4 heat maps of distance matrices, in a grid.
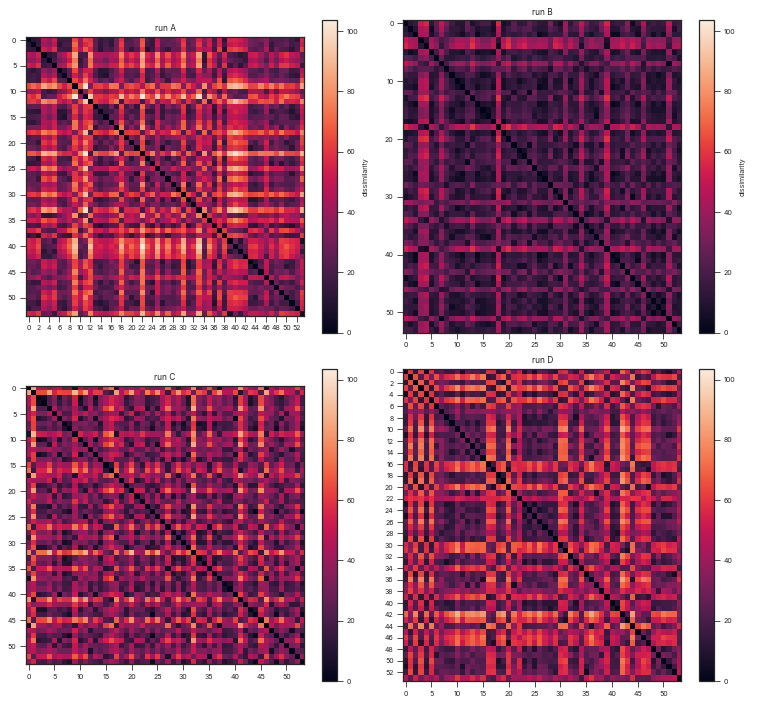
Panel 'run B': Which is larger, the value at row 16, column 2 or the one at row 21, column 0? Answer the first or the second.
the second
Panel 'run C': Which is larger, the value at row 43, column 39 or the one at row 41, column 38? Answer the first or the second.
the second
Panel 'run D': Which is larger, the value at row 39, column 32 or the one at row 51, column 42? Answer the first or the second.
the second
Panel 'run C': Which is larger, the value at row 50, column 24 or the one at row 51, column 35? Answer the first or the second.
the second
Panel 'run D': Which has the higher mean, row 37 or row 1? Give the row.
1
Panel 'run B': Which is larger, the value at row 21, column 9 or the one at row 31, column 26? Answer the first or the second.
the second
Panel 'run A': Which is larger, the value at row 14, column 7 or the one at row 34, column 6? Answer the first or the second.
the second
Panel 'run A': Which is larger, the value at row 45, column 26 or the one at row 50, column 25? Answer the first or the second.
the second
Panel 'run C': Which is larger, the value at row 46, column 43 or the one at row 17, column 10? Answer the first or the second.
the second
